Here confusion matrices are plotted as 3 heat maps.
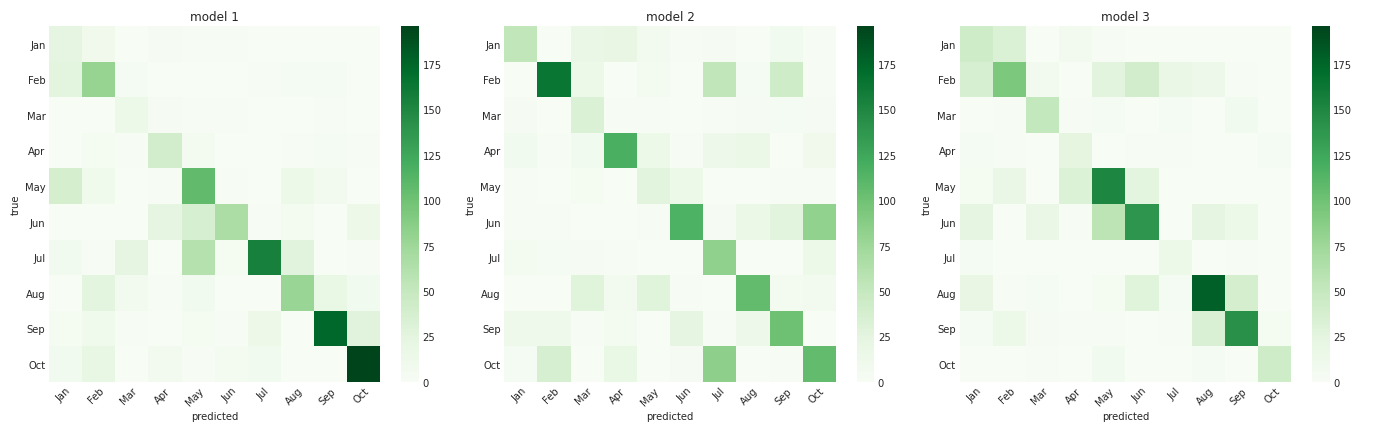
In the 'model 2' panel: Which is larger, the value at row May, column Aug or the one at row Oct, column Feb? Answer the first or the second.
the second
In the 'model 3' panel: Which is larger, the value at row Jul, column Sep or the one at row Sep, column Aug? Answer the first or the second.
the second
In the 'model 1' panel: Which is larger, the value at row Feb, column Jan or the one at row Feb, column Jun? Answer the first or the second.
the first
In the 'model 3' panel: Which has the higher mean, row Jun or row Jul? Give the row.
Jun
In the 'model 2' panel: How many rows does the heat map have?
10
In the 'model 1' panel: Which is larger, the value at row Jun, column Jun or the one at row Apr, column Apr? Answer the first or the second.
the first
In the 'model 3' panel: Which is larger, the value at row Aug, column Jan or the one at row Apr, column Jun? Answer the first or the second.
the first
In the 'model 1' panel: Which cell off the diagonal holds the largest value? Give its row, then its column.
Jul, May
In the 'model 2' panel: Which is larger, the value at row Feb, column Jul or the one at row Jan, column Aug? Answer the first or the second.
the first
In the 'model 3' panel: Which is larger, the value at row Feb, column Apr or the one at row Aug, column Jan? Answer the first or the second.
the second
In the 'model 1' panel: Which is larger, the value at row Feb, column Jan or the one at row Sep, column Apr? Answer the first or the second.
the first
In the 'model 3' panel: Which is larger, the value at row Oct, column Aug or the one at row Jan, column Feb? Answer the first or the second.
the second
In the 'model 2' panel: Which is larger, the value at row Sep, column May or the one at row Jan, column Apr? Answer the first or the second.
the second
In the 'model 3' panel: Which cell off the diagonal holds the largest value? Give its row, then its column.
Jun, May
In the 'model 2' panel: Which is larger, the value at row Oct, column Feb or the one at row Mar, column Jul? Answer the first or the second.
the first
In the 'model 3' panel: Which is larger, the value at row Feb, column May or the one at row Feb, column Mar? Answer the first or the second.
the first
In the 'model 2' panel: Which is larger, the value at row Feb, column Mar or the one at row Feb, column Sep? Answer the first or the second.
the second
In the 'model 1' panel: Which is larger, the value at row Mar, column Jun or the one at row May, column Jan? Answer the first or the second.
the second
